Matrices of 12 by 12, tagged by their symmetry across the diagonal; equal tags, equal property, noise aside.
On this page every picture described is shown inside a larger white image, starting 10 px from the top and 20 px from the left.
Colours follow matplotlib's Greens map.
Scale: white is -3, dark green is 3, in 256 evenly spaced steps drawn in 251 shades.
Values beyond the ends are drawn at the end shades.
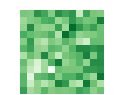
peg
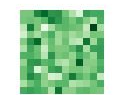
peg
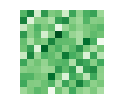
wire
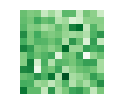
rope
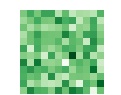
rope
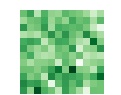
rope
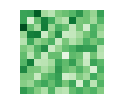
wire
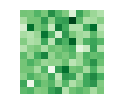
peg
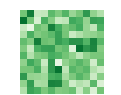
wire
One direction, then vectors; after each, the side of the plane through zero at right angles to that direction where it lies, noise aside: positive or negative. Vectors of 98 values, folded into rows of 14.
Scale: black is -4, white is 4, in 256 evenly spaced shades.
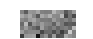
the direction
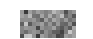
positive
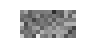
negative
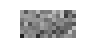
positive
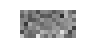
negative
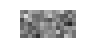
positive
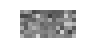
negative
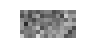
negative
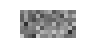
negative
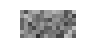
positive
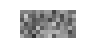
negative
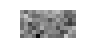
positive
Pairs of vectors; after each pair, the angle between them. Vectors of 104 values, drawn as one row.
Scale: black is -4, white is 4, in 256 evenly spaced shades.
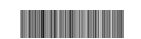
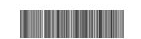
nearly opposite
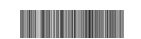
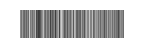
nearly opposite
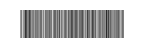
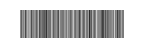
orthogonal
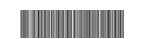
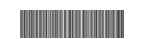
partly opposed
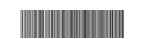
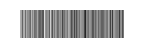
nearly parallel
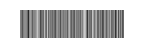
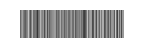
nearly opposite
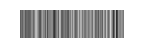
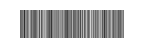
orthogonal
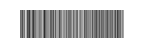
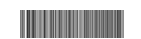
nearly parallel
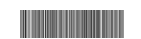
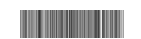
partly aligned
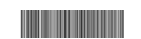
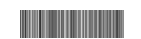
nearly opposite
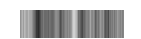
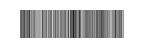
partly opposed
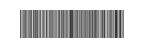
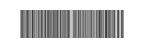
nearly opposite
